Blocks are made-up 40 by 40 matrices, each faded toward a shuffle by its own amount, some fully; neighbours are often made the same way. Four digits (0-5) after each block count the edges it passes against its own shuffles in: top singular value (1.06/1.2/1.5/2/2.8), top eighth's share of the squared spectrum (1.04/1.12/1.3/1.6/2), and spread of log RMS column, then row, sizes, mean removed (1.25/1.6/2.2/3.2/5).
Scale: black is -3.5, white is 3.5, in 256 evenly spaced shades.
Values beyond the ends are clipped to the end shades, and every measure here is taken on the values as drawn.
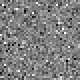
0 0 0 0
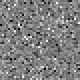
0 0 0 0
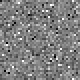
0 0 0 0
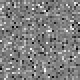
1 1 0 0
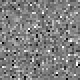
2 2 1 0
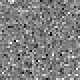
0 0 0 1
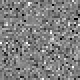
2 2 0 0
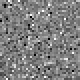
0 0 1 0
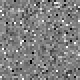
0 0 0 0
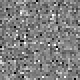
2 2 1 0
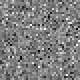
1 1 0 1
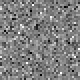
2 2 0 0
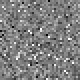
2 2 0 0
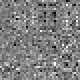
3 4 2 2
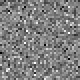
2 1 0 0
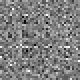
3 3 1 1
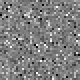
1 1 0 0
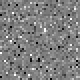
0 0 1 0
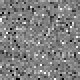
2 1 0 0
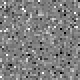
0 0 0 0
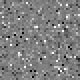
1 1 0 0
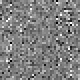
2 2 2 0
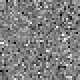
1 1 1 0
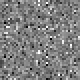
2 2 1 0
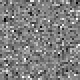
1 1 1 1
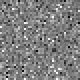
0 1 0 0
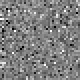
1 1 1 0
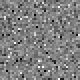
0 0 0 0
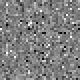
1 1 1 0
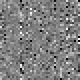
2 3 3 0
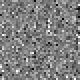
1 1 2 0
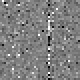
3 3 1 0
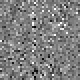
1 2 2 0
